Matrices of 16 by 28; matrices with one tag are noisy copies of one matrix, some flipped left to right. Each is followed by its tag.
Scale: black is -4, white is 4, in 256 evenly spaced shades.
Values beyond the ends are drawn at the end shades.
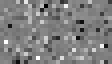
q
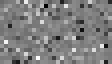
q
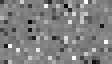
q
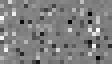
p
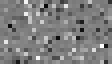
q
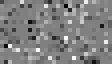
q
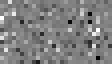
p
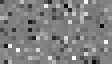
q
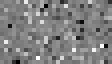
q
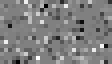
q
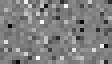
q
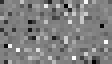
q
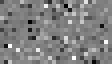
q
